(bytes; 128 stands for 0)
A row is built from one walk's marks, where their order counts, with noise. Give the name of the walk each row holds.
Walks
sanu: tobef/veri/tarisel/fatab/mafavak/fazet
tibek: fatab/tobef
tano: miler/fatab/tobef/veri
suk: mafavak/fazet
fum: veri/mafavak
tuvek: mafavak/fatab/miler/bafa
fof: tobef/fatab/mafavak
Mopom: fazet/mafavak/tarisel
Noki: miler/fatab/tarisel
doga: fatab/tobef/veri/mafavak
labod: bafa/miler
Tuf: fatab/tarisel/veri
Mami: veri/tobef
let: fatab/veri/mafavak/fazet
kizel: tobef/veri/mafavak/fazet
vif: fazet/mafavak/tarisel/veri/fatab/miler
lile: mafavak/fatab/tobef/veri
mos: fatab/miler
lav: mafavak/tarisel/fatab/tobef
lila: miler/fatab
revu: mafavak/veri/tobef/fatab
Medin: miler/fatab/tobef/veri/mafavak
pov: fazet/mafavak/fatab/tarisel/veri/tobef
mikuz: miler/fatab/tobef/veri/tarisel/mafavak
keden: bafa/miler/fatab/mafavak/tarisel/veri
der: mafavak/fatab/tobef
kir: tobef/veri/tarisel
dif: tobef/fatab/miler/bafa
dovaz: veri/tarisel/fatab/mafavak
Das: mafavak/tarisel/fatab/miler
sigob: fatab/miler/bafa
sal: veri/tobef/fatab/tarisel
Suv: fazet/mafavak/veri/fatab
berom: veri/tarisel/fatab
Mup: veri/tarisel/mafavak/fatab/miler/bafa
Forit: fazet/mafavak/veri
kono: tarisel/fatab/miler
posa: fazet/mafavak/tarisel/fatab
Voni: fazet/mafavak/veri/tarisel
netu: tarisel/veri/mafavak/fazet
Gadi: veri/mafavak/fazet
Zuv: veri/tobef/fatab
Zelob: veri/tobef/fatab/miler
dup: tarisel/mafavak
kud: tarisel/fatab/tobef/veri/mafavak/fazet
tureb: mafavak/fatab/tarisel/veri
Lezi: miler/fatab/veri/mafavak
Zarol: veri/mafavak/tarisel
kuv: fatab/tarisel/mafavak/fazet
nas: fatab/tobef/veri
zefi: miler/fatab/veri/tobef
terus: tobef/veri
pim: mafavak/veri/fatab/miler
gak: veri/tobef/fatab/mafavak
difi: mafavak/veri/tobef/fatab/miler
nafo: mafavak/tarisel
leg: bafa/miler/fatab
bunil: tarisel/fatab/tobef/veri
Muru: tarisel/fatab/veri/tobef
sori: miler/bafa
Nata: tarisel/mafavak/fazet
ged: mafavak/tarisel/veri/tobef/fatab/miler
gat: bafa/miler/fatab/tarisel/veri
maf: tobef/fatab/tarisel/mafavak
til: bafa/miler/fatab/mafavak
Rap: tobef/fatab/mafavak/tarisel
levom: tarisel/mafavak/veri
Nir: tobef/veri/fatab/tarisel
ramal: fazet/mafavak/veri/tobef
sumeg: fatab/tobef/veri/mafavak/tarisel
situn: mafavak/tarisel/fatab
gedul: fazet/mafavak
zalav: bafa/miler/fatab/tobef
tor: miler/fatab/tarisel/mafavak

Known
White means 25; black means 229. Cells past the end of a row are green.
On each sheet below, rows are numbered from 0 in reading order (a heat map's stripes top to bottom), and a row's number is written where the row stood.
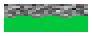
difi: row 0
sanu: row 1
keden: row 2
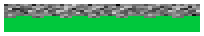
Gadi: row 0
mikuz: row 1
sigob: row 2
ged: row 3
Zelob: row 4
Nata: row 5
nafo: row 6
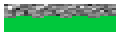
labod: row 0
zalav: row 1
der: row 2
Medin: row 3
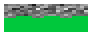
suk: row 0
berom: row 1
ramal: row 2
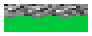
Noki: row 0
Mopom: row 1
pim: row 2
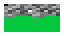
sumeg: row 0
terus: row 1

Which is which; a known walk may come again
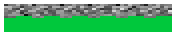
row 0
dup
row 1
difi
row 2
zefi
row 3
berom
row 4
Noki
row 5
sumeg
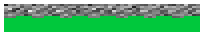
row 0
Mopom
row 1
Rap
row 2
lile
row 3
ramal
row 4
situn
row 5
lav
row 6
maf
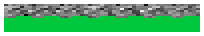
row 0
nafo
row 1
let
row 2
mikuz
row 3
til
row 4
Zarol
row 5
Zelob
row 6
tano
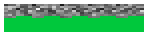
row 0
keden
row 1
Mami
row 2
Lezi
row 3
Forit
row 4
sanu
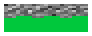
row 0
pov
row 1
Nata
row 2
revu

